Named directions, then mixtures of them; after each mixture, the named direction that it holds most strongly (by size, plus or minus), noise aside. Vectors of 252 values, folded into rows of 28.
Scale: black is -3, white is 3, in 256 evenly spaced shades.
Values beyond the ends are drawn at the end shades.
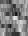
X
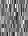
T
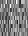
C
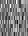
C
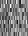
C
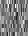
T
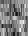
X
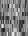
X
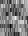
X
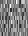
C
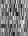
T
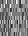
C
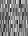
C
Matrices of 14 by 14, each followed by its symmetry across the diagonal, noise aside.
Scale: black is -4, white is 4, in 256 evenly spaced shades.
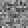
neither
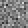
antisymmetric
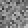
symmetric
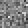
neither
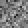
symmetric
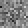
neither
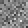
symmetric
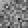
symmetric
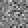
neither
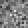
symmetric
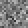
neither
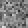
neither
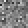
antisymmetric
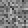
neither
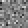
antisymmetric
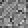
symmetric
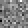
antisymmetric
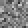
antisymmetric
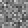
symmetric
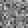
antisymmetric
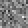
neither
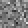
neither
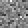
neither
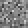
antisymmetric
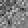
symmetric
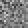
antisymmetric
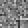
antisymmetric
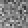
antisymmetric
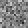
symmetric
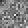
symmetric
